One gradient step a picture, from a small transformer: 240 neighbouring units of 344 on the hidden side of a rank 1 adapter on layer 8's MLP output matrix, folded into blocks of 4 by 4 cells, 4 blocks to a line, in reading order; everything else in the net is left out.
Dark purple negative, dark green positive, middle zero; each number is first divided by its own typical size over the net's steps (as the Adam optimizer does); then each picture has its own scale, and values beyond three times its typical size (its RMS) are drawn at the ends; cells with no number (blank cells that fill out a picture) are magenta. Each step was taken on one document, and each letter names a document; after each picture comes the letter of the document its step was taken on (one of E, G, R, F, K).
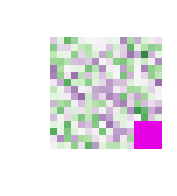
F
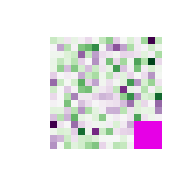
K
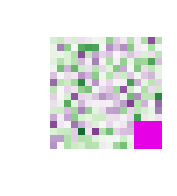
K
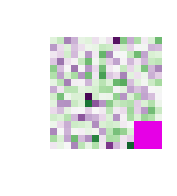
F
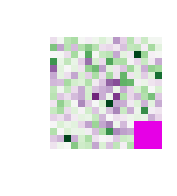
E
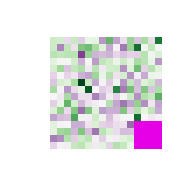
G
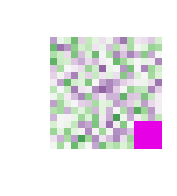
F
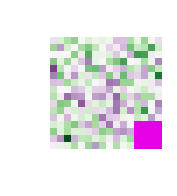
E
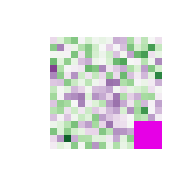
E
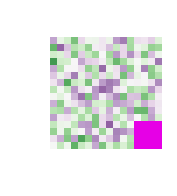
F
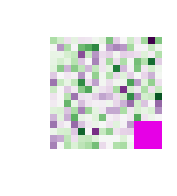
K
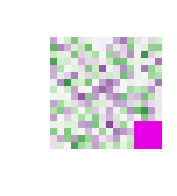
F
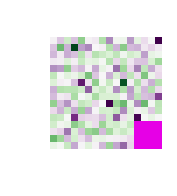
G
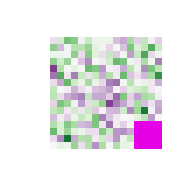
E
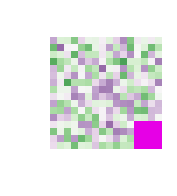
F
